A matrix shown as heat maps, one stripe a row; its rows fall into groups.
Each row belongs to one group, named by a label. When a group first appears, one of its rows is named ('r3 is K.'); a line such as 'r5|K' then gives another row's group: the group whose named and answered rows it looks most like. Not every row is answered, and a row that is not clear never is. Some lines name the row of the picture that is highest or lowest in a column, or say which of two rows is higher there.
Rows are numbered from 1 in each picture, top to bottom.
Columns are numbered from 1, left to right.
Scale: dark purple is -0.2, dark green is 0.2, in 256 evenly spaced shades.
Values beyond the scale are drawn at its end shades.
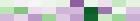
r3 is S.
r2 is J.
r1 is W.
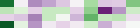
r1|J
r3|S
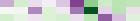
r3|J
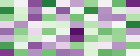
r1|S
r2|J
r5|S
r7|J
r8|S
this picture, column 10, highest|4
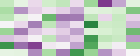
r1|J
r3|S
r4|S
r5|W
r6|S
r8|J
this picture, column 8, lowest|1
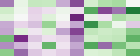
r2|J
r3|W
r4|S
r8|W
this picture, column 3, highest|1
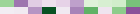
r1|W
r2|S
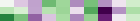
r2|J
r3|J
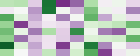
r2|S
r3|J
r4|W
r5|J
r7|J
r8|J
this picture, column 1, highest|7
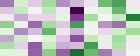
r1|S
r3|W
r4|J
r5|W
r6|S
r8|J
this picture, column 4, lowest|3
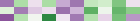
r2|W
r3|S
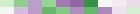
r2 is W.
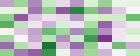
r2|J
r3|W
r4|J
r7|S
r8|W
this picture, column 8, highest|1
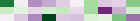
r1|J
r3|S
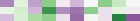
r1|S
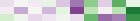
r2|W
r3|J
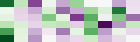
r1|J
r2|S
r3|S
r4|J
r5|J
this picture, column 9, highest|2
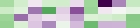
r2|S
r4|J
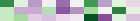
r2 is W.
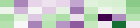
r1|W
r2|W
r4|S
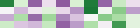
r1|J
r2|S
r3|S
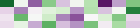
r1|J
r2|W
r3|S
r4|S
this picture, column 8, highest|3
